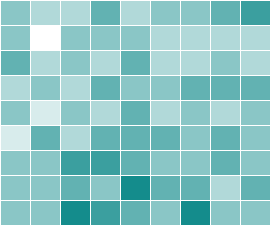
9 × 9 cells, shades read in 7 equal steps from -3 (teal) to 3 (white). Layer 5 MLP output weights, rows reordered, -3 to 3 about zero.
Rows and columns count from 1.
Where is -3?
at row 8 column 5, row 9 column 3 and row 9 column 7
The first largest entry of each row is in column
2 2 2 1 2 1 1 8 1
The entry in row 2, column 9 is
1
